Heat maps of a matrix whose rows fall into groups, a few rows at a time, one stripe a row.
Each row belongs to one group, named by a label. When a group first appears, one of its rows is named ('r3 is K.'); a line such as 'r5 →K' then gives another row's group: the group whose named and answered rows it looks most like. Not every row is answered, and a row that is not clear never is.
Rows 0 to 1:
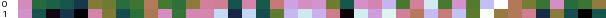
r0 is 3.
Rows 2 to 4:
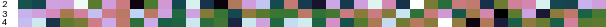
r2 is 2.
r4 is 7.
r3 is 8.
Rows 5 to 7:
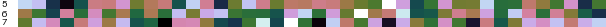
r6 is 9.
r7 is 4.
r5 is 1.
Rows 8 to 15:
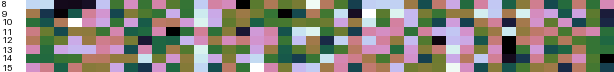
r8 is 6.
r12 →9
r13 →8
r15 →7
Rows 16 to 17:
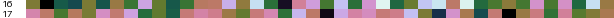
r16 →3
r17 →9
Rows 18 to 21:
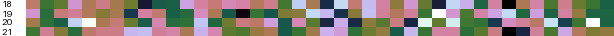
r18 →9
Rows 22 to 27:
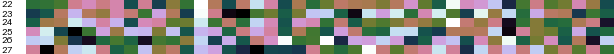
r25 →1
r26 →6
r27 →8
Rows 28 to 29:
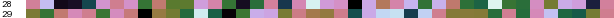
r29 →2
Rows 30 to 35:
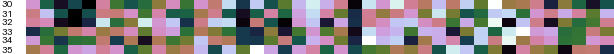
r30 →3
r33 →2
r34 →6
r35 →7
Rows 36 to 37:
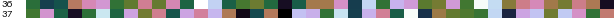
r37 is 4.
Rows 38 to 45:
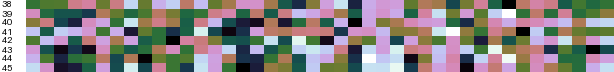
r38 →2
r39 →3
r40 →4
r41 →8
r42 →4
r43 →3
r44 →6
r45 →6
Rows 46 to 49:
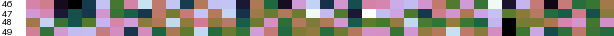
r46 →3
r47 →6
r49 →8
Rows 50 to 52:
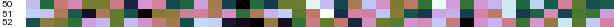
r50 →8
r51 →6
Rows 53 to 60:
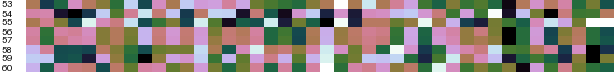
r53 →9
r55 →4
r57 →8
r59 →6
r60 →8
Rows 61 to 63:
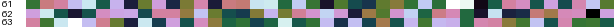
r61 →7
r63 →8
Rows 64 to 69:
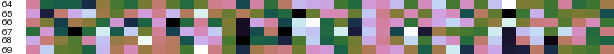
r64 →3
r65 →8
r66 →7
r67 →4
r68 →8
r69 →6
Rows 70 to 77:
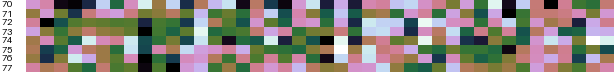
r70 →3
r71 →4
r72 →3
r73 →6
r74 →4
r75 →9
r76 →9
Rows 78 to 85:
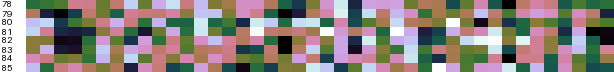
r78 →2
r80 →7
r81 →1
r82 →1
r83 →4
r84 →9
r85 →8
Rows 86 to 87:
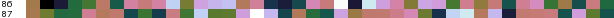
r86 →3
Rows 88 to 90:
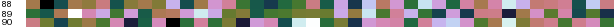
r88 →3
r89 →9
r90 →7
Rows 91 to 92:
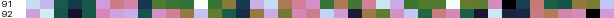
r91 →6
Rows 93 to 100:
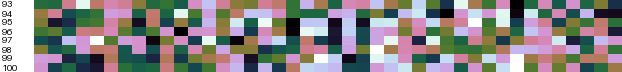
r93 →9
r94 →1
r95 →3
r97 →2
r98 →9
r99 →6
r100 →3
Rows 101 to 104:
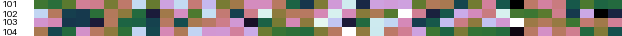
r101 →2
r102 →1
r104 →9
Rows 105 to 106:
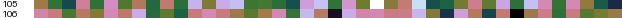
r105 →9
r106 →9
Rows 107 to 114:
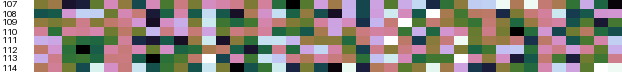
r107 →1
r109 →2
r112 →4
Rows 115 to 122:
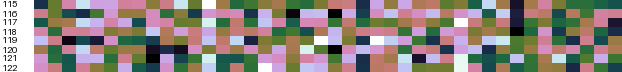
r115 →2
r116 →3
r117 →7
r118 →8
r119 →6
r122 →7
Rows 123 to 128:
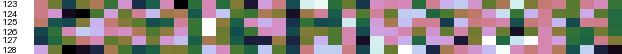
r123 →7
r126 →2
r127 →2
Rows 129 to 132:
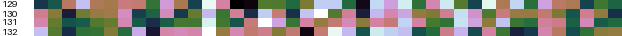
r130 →7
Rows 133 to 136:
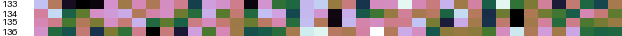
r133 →3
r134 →7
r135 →9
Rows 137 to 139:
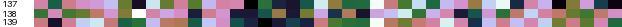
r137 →8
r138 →2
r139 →8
